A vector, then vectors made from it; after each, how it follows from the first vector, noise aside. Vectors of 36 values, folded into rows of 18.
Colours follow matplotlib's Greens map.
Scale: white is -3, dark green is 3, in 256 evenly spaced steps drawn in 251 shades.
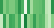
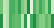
reversed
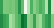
sign-scrambled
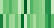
negated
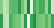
reversed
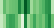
sign-scrambled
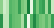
reversed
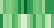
sign-scrambled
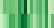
sign-scrambled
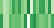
reversed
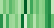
negated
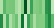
negated
